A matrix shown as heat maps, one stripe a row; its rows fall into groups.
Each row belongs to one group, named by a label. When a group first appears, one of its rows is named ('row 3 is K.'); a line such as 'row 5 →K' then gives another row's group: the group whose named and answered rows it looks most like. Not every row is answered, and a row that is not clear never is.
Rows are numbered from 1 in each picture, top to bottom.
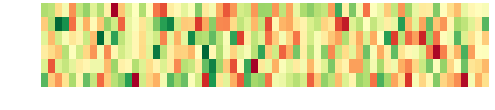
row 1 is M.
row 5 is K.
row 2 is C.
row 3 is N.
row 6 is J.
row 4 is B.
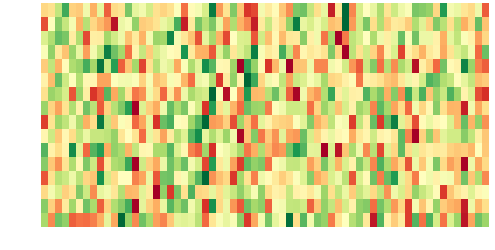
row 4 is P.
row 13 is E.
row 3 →C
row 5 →N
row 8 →J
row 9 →E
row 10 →N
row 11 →C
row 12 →J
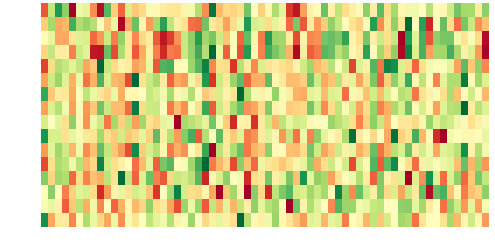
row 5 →E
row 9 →K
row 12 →E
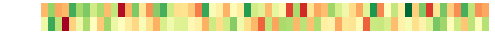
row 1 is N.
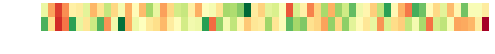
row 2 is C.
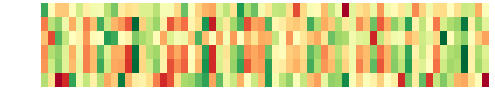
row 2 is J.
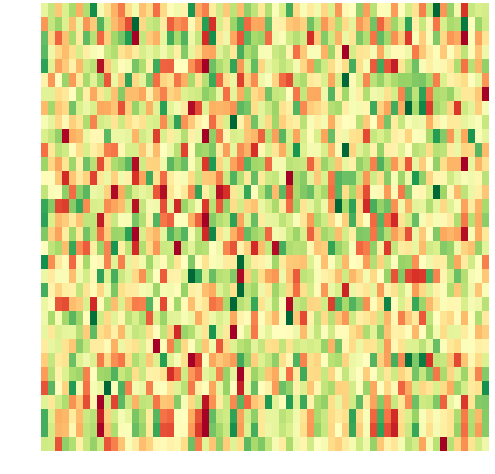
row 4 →P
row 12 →J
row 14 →M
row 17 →J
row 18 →K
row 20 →N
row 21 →P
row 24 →K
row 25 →M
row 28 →P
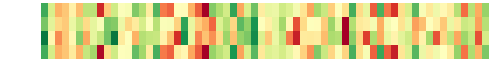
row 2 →P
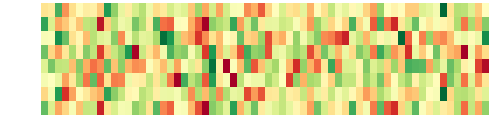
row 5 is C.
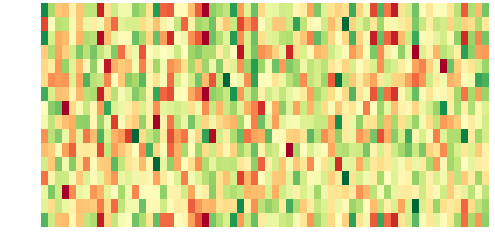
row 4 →N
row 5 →B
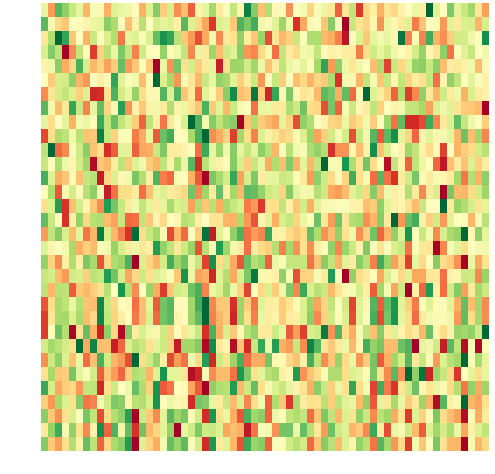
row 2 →P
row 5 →M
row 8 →C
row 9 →N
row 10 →E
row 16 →M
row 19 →J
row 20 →P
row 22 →E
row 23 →E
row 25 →K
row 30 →J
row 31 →K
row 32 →J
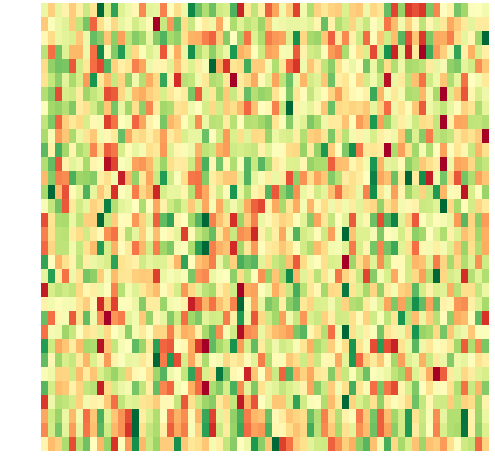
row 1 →N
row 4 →N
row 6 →K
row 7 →B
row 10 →C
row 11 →M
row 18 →E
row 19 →P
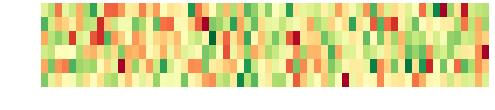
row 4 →C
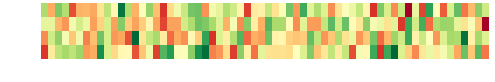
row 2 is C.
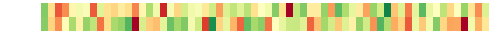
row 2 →J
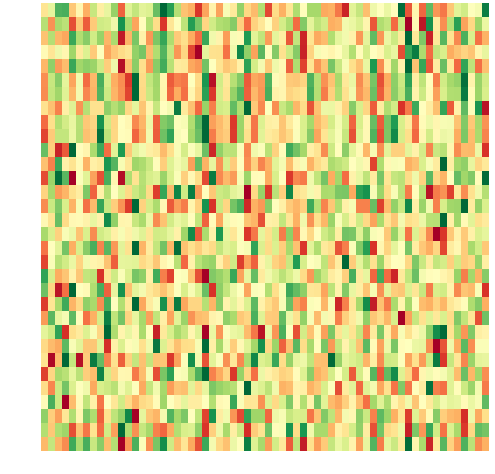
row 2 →N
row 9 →E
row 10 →E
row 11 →C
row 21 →C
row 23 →P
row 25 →B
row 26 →B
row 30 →J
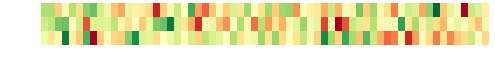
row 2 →C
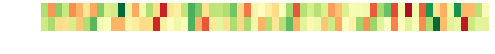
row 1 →N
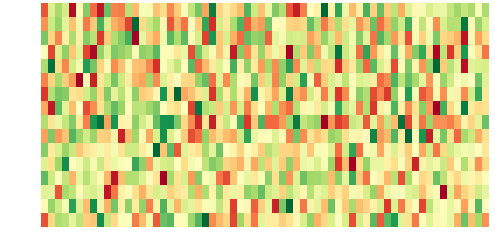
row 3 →J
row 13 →M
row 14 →B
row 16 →E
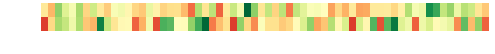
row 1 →M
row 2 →E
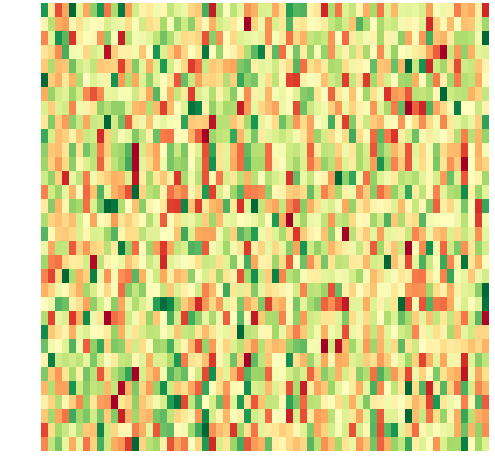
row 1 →C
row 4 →B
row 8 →N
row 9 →P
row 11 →J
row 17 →P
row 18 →N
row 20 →B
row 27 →J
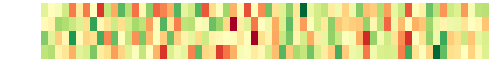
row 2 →K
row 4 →M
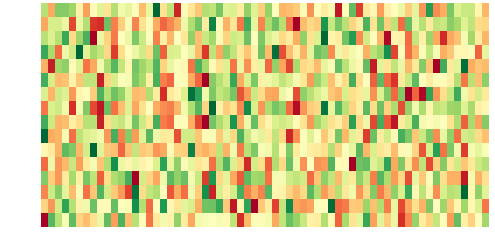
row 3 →M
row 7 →N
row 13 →J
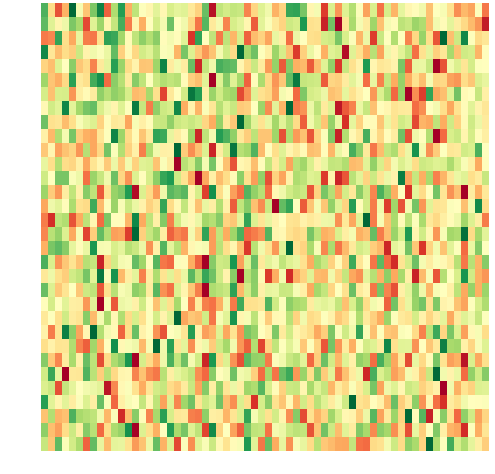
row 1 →C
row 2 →C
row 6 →C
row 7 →N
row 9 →P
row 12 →K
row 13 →C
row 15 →K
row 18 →K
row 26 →J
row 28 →B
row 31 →J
